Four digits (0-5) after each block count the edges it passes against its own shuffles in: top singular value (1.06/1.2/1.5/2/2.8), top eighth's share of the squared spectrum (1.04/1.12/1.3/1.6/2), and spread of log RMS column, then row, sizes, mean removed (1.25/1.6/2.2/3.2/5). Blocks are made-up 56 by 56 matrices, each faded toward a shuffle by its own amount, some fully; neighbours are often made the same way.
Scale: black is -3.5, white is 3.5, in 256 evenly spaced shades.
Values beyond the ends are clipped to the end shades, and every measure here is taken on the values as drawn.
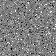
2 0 0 0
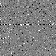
4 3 0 1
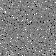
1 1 0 0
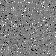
2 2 0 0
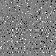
3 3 1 2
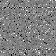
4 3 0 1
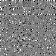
4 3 1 2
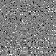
4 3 0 2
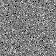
0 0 0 0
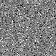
2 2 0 0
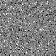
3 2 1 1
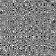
4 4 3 2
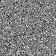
0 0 0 0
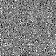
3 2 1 0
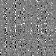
4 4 3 1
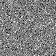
0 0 0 0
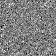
0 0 0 0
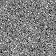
0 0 0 0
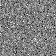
0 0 0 0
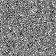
0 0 0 0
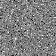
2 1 0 0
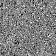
1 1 0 0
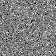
1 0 0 0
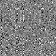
4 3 2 2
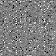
3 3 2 1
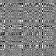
4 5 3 3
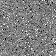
1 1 0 0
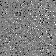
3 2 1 0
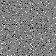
2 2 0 0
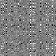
4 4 3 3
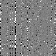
4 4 3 1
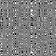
4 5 3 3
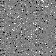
3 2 1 0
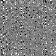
3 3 2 1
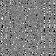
4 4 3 1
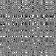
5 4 3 3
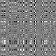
5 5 4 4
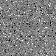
1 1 0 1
